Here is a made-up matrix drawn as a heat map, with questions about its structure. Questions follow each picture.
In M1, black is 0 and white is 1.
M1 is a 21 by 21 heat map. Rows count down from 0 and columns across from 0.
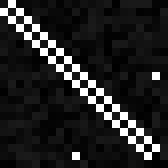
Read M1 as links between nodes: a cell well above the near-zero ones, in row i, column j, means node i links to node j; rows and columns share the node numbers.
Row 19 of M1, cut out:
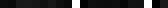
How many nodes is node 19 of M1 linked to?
2
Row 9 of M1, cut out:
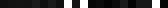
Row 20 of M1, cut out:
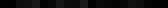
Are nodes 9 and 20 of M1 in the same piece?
no
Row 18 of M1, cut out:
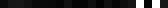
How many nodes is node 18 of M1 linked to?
2
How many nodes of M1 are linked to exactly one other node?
1
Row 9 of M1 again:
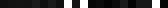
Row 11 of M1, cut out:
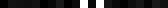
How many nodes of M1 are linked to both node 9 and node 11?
1
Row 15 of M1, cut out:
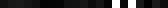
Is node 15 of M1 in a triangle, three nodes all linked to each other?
no
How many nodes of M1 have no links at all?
1
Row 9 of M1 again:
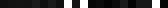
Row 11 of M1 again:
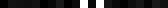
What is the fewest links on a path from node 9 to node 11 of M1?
2
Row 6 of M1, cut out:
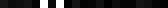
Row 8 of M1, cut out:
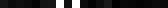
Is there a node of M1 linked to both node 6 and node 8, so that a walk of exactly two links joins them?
yes
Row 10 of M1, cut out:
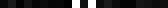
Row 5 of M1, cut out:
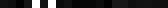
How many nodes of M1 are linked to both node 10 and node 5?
0
